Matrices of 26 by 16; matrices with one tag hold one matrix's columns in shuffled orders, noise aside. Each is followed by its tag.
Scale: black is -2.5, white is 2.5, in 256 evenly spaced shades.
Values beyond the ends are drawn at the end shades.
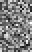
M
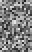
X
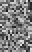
M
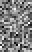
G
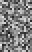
G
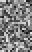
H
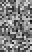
X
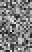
G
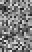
X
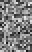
G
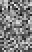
X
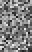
X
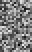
M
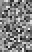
H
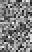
H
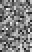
H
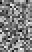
H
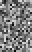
H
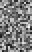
G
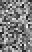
G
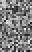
X
